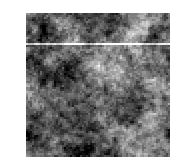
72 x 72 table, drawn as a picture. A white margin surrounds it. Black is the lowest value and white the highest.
Stripes: none. Mirror symmetry: none. Grain: blotchy. Odd lines: row 16.
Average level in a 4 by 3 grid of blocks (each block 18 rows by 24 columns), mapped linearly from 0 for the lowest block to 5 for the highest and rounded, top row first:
225 / 054 / 223 / 105
